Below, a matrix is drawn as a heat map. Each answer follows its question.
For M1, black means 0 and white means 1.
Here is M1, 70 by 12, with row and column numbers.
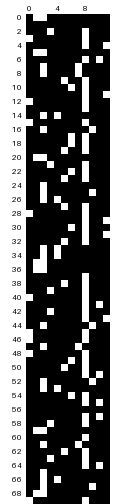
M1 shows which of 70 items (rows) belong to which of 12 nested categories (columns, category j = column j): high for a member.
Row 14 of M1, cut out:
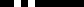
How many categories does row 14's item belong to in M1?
2
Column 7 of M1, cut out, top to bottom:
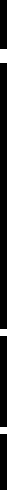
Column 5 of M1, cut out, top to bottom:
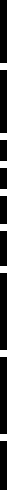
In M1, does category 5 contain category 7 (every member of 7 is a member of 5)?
no
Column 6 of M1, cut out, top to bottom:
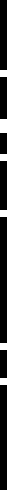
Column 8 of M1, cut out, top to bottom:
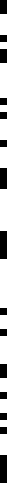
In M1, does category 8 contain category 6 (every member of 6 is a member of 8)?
yes
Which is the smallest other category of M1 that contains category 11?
8
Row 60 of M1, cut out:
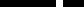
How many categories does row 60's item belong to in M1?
1
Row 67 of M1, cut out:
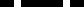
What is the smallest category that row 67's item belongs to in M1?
9
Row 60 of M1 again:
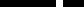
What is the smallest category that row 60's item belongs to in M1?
8
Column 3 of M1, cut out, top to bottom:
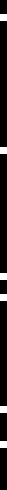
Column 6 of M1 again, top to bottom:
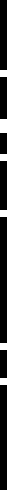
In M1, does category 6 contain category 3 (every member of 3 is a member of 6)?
no
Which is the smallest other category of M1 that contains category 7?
2
